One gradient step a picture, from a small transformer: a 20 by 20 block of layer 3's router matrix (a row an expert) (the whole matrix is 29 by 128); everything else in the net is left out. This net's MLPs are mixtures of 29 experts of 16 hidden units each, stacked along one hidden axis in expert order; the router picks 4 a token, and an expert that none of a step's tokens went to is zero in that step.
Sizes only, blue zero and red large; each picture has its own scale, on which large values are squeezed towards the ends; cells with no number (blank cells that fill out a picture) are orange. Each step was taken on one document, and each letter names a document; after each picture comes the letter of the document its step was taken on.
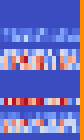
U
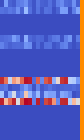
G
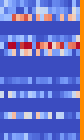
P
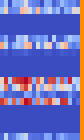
G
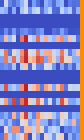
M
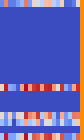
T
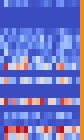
U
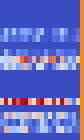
U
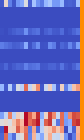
T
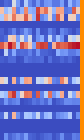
P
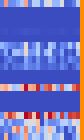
T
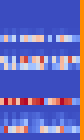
U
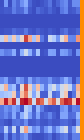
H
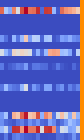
M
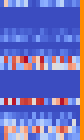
U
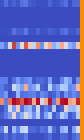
H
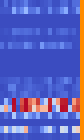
H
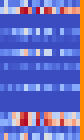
M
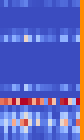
H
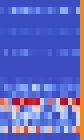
H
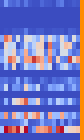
U
